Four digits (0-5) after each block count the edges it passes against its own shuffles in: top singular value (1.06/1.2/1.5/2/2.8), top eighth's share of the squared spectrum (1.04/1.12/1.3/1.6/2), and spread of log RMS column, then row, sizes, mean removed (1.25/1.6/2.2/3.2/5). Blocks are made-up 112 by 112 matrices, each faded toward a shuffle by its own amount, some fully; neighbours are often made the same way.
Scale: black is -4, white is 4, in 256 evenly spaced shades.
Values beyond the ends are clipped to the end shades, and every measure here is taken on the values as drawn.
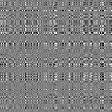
5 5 4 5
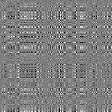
5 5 4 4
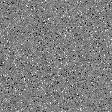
2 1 0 0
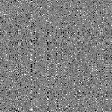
4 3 2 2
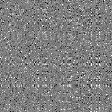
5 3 2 2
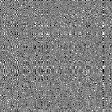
5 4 3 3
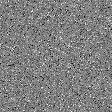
2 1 0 0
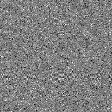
4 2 1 1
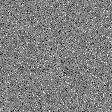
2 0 0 0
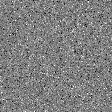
2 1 0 0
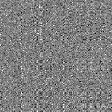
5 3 2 2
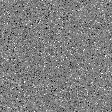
0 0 0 0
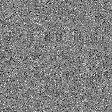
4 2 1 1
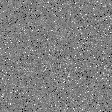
0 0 0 0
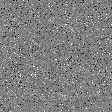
0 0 0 0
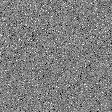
0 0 0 0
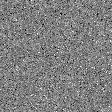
1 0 0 0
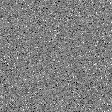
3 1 0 0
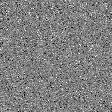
2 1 0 0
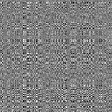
5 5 4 4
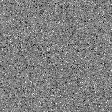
2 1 0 0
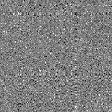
4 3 2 2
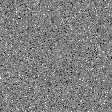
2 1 0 0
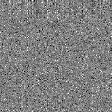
4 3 2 1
